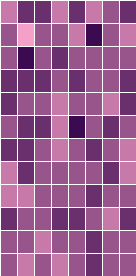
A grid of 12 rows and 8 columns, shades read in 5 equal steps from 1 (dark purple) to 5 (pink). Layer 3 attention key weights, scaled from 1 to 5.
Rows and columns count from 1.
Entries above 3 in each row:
3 3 0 0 2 1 2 2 2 1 1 2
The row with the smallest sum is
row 4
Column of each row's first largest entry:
1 2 1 4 4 4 4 1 1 7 3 2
